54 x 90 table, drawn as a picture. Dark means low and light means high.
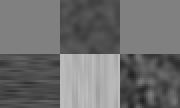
It is made of 2 by 3 panels. Panel 1,1: middling, flat. Panel 1,2: low, blotchy, faint in contrast. Panel 1,3: middling, flat. Panel 2,1: low, streaked across, faint in contrast. Panel 2,2: high, streaked downward, faint in contrast. Panel 2,3: low, blotchy.
